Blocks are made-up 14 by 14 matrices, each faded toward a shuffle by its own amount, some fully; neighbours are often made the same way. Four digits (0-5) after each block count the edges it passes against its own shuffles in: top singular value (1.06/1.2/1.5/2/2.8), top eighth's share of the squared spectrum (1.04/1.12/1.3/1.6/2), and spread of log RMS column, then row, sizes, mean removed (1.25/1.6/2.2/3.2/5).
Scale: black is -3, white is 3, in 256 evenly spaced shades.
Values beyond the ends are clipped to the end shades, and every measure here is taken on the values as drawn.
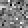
0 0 0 0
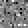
0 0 0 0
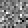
1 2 0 0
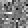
1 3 1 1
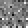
2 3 0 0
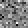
0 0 0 0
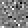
0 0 0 0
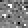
0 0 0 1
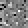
1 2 0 0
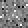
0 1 0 0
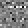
2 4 0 2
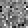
1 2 0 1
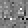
2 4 1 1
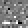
2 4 0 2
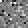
1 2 0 0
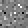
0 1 0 0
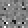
2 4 1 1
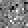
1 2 0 0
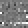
2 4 0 1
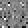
2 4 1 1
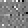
2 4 0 1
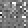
2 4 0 1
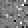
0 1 0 1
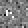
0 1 0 0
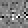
2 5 1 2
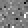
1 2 0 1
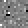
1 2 0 0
